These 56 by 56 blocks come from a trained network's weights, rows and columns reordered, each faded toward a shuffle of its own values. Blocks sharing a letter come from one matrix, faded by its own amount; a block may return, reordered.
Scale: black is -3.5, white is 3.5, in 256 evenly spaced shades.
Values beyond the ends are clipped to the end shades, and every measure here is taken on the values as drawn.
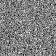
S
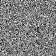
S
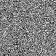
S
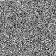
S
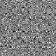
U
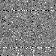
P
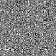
U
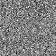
S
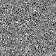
P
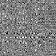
U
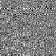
U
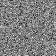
S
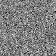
S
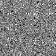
P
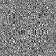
U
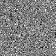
P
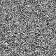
S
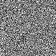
S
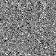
P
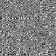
U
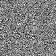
S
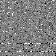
P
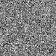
S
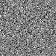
S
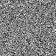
S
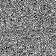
S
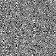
P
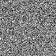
S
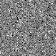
P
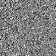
P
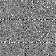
P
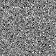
P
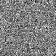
S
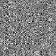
U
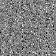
P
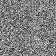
S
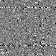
P
